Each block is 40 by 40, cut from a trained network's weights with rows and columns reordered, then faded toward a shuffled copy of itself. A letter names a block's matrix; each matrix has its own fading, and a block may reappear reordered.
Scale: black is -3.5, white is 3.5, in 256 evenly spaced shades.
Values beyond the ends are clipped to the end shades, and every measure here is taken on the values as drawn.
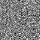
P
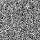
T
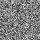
T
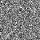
T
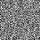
P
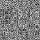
P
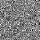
P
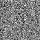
T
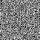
T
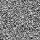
P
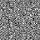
P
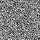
T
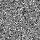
T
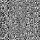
P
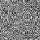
P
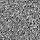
T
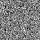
T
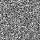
T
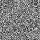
P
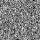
T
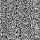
P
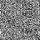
P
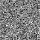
T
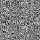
P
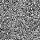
T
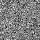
T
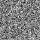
T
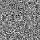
P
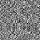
P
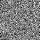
T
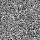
T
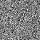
T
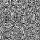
P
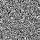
T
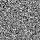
T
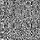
P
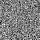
T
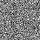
T
